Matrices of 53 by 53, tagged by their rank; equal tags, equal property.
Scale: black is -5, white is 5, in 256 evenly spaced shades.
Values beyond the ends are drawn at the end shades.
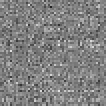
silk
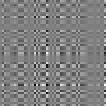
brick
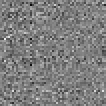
silk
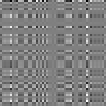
brick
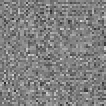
silk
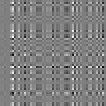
brick
